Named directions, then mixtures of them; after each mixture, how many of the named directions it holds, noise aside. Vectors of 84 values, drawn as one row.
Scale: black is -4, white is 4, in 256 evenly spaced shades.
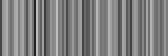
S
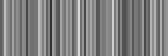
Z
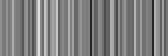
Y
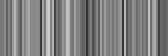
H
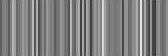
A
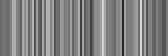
two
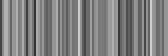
two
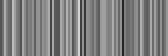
three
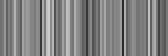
one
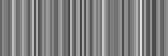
one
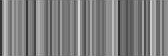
two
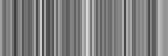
two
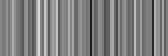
one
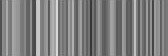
two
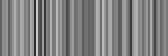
three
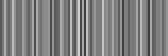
two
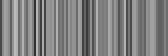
two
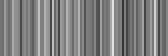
three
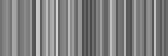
three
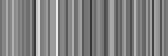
two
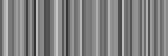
two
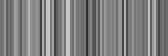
one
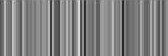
three
